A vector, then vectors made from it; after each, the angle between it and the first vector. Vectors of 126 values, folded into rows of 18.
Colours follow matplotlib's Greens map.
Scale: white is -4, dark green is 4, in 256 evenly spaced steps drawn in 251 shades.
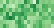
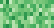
partly aligned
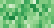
nearly parallel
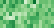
nearly opposite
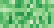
orthogonal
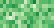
nearly opposite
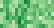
partly aligned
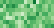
nearly opposite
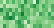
nearly parallel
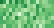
partly opposed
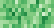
partly aligned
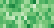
nearly opposite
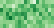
nearly parallel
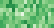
partly opposed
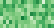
orthogonal
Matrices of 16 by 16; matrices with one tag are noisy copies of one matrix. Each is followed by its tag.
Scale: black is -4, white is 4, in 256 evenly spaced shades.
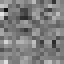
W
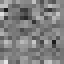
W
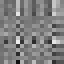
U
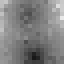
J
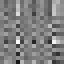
U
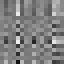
U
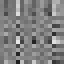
U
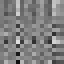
U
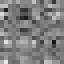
W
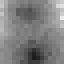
J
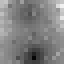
J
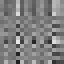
U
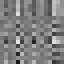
U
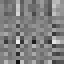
U
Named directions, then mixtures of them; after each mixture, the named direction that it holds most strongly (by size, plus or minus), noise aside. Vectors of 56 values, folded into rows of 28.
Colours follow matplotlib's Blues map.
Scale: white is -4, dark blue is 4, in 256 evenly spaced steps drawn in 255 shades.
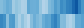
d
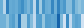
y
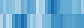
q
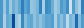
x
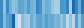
x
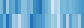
q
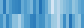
q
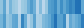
d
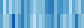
x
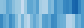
d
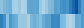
d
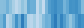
q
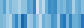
q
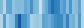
q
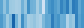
d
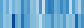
x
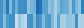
q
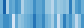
y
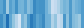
q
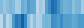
q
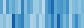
q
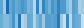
y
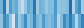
y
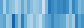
q
